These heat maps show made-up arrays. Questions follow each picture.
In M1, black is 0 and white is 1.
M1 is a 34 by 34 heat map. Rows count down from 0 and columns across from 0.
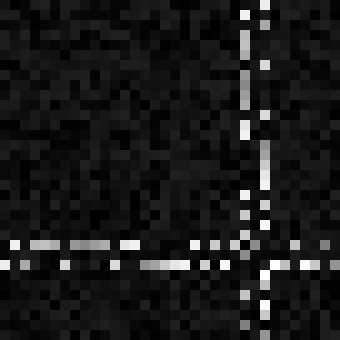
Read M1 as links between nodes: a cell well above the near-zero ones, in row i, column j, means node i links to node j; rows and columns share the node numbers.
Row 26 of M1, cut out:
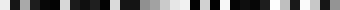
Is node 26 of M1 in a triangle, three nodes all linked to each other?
no
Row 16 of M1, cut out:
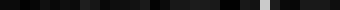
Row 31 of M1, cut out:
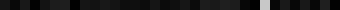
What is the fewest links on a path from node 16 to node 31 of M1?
2
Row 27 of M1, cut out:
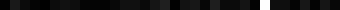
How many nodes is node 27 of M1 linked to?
1
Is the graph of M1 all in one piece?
no
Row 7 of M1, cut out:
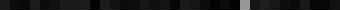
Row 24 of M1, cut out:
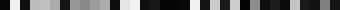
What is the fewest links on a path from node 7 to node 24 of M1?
1
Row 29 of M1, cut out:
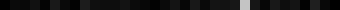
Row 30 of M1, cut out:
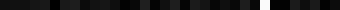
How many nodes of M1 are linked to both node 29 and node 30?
0
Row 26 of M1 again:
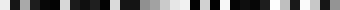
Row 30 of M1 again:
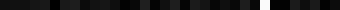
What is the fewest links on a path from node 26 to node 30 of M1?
1
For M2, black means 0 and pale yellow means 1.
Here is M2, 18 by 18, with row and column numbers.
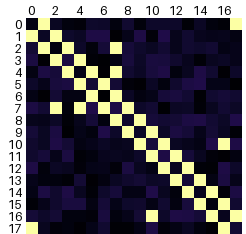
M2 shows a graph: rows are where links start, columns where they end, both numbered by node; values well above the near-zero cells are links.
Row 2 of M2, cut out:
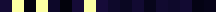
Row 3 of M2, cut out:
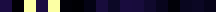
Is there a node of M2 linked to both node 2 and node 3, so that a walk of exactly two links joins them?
no
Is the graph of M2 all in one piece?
yes
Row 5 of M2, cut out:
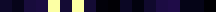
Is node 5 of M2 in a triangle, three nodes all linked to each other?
no
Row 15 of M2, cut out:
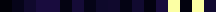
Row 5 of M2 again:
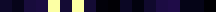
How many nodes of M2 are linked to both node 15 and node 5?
0
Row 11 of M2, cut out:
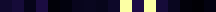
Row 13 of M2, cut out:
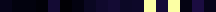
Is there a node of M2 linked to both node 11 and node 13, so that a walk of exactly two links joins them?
yes
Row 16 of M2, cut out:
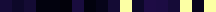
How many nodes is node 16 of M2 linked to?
3
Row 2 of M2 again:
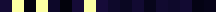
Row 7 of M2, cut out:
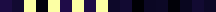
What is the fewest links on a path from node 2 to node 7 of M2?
1
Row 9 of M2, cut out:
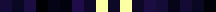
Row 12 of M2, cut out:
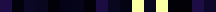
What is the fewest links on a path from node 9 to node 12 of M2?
3
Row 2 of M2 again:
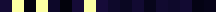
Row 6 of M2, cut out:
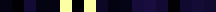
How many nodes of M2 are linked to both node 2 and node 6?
1
